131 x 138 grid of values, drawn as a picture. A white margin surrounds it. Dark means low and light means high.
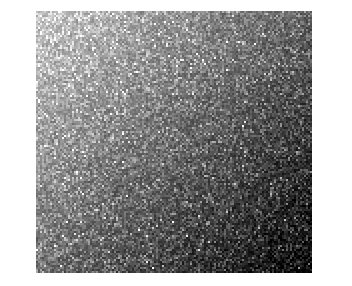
Ninth with the highest average: top left. Odd rows or columns: none. Slope: up to the top left. Mirror symmetry: none. Ninth with the lowest average: bottom right. Histogram: bell-shaped. Stripes: none.
